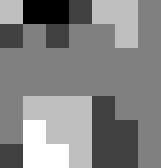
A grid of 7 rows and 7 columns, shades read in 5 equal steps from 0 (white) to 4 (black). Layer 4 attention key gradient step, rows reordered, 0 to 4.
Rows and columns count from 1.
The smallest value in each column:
1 0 0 1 1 1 2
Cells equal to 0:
3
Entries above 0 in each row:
7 7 7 7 7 6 5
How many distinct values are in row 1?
4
